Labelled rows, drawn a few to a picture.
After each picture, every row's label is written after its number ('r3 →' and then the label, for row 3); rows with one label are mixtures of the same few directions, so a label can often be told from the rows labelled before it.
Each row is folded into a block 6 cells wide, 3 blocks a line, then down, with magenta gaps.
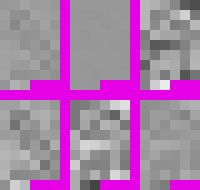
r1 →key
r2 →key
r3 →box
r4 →key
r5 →box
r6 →box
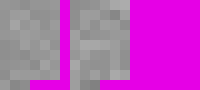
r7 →key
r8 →box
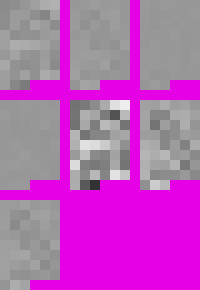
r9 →box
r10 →key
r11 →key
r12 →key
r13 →box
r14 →key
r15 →key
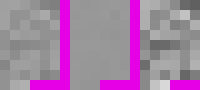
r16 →box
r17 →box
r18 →box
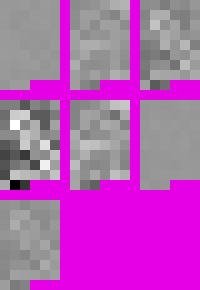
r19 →key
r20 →box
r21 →key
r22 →key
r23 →box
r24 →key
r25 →key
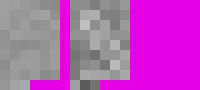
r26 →box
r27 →key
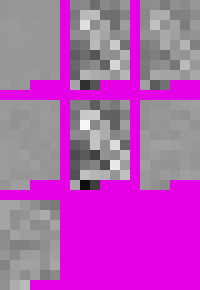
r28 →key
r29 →key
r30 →key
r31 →key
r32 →key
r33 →box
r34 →box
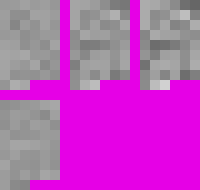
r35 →key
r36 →box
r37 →box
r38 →box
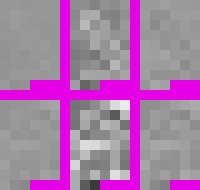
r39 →key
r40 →key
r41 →key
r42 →box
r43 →box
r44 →box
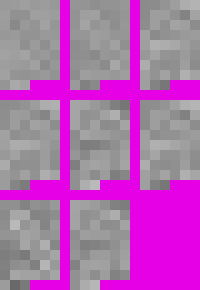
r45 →key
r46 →key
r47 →box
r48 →box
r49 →box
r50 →box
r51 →key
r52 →box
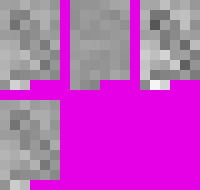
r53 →key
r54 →box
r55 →key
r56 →key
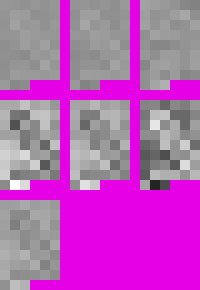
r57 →key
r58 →key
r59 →box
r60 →key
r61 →key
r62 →key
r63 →key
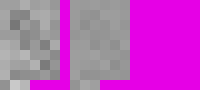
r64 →key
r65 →key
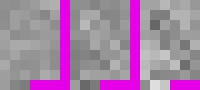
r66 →box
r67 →key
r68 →key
